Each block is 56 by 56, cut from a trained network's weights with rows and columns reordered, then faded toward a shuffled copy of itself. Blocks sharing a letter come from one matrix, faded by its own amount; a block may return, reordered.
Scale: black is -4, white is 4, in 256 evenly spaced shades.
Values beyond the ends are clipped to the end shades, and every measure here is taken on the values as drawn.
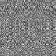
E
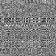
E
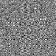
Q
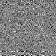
Q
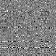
Q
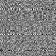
E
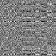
E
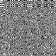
Q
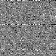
Q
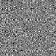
Q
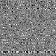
Q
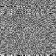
E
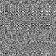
E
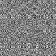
E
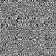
Q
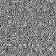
Q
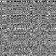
E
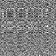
E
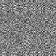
E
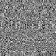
Q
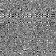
Q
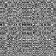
E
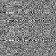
E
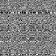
E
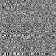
E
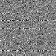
Q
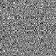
Q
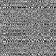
E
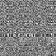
E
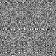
E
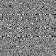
Q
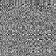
E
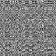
E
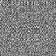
E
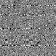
Q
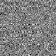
Q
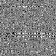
Q
